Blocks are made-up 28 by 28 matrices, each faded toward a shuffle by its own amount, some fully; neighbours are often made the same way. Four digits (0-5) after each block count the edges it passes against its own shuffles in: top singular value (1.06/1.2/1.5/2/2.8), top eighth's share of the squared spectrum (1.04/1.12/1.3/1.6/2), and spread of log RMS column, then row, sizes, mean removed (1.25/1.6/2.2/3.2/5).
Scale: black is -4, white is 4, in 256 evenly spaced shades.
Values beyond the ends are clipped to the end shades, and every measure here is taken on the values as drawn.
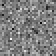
1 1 0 0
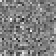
3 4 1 2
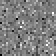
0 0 0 0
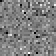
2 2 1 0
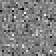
2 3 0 1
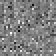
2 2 1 0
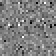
2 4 0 1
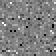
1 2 0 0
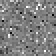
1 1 0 0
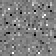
1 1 0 0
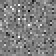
1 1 1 0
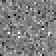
0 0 0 0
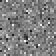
0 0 0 0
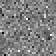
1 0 0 0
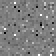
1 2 1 0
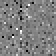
2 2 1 0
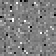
0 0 0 0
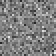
0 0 0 0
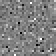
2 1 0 0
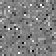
0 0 0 0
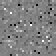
1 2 0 0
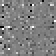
3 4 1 1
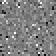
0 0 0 0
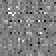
3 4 1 1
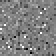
1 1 0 0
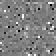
2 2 0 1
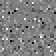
1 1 0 0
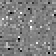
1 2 1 0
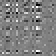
4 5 3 3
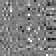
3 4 2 2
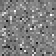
1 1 1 0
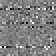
2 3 0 2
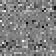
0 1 0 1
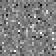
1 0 0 0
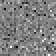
0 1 0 1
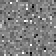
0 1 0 0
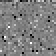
1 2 0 1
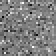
0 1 0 0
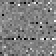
2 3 0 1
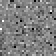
0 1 0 0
